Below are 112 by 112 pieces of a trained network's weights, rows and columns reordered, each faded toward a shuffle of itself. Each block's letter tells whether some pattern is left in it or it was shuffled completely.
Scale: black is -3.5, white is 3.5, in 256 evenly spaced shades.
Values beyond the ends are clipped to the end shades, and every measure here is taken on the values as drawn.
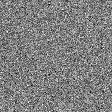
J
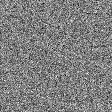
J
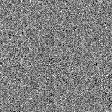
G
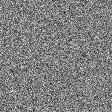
J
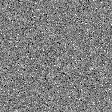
J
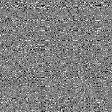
G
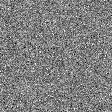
J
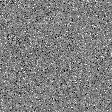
J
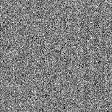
G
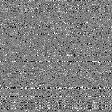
G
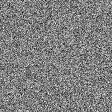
J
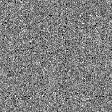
G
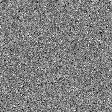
J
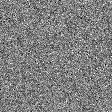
J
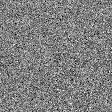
J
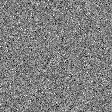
J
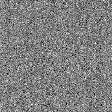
G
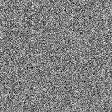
G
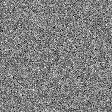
J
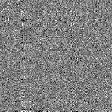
G
